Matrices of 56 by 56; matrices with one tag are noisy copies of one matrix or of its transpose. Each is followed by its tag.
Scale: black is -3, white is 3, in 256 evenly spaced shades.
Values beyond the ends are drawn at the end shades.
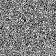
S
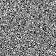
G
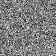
S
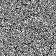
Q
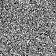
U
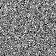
G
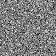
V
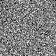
U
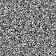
G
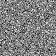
V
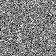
Q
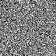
U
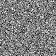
V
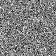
Q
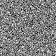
V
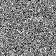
Q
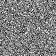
V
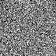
U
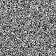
G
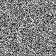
Q
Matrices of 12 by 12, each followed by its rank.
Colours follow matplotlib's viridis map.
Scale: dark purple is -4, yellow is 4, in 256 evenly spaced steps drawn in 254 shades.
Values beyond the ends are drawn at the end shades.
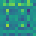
two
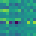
two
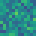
full rank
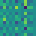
two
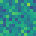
full rank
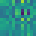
two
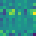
two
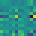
two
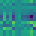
two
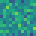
full rank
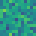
full rank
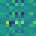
two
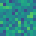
full rank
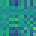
two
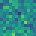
full rank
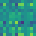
two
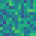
full rank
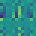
two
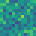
full rank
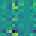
two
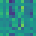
two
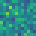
full rank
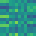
two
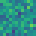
full rank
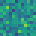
full rank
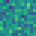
full rank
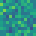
full rank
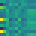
two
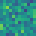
full rank
